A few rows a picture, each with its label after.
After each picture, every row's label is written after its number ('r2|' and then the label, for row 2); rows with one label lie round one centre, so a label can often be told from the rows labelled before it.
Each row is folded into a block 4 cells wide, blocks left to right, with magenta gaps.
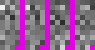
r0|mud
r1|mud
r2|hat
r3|hat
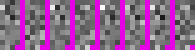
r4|mud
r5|hat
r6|mud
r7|hat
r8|mud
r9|mud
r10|mud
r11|hat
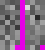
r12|hat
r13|mud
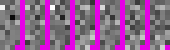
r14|mud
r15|mud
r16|mud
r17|hat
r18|mud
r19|hat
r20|hat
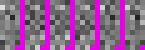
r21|mud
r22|hat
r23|hat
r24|hat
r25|mud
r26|mud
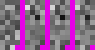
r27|hat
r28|mud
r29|mud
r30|mud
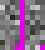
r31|mud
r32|hat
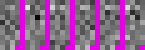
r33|hat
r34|mud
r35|mud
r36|hat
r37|hat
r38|mud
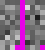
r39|hat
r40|mud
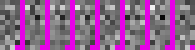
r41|hat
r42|mud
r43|mud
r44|mud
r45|hat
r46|mud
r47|mud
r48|hat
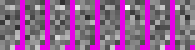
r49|hat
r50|hat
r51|hat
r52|mud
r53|hat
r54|mud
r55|hat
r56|mud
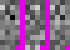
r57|mud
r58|hat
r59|mud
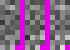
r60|hat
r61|hat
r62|hat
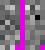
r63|hat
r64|mud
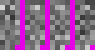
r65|mud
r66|hat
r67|hat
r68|hat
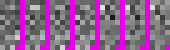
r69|hat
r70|hat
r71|hat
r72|hat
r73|mud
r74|mud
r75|mud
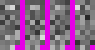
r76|hat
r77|hat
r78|hat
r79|mud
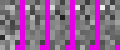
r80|hat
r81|mud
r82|mud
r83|mud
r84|mud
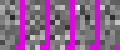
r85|mud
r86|hat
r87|hat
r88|mud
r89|mud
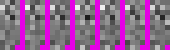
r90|mud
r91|mud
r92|mud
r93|mud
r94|mud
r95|mud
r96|mud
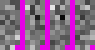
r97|hat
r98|mud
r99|mud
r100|hat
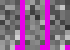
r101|hat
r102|mud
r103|hat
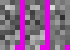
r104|hat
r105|hat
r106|mud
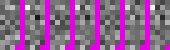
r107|hat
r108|mud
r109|hat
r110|mud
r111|hat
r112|mud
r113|mud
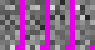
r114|hat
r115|hat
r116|mud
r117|mud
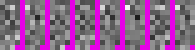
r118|hat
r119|mud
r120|hat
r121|hat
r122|mud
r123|mud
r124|hat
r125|mud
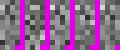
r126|mud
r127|hat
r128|mud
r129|mud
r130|mud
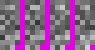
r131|hat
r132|hat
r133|hat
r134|hat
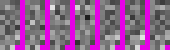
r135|hat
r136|hat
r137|mud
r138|mud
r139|hat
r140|hat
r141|hat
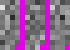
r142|mud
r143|hat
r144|mud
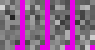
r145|mud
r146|mud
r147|hat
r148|hat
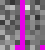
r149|hat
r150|mud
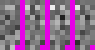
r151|hat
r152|mud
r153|mud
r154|mud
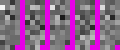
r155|mud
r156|hat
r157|mud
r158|hat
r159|mud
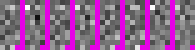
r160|hat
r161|mud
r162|hat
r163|mud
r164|hat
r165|hat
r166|mud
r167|mud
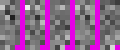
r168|mud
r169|mud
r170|hat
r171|mud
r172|hat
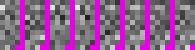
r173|mud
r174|hat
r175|mud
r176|mud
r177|hat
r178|hat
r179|hat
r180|hat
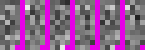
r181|hat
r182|mud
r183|hat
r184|mud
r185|hat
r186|mud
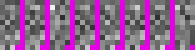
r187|hat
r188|hat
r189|mud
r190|hat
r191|hat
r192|hat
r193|hat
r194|mud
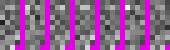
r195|hat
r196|mud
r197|hat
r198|hat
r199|hat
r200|mud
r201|hat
